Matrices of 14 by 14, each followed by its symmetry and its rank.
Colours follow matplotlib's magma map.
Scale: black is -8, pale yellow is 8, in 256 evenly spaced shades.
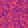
antisymmetric, full rank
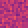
antisymmetric, full rank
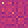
symmetric, rank three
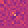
symmetric, rank three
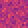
antisymmetric, full rank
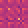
symmetric, rank three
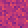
antisymmetric, full rank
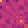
symmetric, rank three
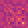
symmetric, rank three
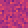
antisymmetric, full rank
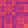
symmetric, rank three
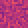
antisymmetric, full rank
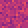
antisymmetric, full rank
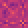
symmetric, rank three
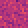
antisymmetric, full rank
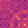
symmetric, rank three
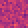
antisymmetric, full rank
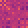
symmetric, rank three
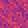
antisymmetric, full rank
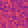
antisymmetric, full rank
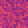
antisymmetric, full rank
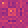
symmetric, rank three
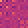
symmetric, rank three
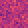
antisymmetric, full rank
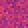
antisymmetric, full rank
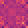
symmetric, rank three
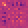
symmetric, rank three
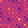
symmetric, rank three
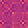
symmetric, rank three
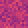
antisymmetric, full rank
